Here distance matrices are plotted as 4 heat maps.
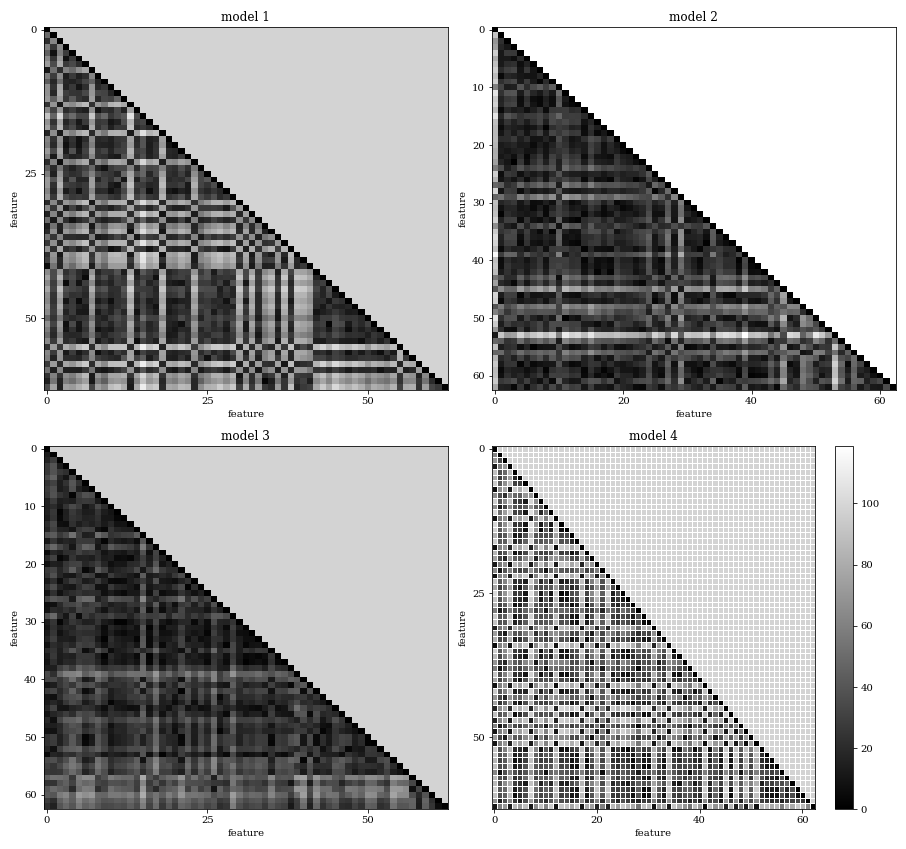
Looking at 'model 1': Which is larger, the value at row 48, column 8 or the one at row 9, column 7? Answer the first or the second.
the second
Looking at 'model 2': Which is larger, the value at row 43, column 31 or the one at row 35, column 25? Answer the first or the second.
the first
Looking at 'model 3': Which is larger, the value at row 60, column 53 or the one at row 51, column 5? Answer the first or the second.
the first
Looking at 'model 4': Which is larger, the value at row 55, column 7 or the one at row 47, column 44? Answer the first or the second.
the first
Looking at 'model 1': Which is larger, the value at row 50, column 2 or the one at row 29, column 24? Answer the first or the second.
the first
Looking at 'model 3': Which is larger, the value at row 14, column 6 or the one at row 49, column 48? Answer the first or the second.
the first
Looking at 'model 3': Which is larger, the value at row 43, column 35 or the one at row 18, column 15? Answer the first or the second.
the second
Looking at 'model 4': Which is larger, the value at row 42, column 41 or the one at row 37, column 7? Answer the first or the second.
the first
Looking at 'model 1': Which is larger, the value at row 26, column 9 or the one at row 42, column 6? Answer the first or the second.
the first
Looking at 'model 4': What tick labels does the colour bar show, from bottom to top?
0, 20, 40, 60, 80, 100
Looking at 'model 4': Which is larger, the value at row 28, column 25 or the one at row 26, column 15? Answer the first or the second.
the first
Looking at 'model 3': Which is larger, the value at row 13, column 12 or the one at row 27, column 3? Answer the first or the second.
the second
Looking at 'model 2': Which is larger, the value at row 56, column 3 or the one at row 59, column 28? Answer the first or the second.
the first
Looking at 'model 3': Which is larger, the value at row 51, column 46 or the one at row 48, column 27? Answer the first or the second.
the first
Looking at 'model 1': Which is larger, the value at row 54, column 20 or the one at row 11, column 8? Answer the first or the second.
the second
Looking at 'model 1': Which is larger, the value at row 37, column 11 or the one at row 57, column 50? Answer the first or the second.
the first
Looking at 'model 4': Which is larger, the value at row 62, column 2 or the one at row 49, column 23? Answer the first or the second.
the second
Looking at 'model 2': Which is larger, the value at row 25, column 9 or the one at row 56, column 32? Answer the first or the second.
the second
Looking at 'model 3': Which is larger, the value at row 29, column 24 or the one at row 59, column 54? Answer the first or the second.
the second
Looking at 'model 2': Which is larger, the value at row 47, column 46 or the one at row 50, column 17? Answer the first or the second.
the second
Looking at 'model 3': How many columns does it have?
63
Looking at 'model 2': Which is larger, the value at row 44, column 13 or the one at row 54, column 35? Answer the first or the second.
the second
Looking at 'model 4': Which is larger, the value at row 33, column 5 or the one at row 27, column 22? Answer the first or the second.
the second
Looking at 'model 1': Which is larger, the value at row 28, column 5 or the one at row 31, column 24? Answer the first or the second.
the second
